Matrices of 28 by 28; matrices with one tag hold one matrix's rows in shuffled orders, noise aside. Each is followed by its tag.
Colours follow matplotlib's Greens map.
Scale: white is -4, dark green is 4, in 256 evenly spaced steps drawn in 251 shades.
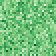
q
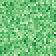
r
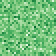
r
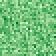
r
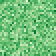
r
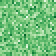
r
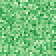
r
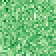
q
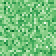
q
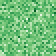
r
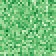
q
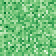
q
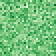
r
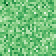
q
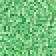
q
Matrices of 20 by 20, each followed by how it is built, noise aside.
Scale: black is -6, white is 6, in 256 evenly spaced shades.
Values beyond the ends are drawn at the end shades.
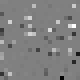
sparse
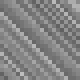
Toeplitz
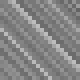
Toeplitz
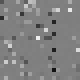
sparse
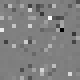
sparse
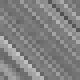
Toeplitz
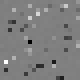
sparse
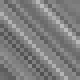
Toeplitz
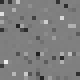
sparse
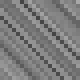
Toeplitz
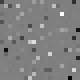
sparse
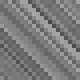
Toeplitz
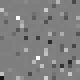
sparse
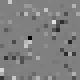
sparse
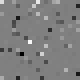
sparse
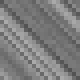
Toeplitz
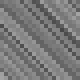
Toeplitz
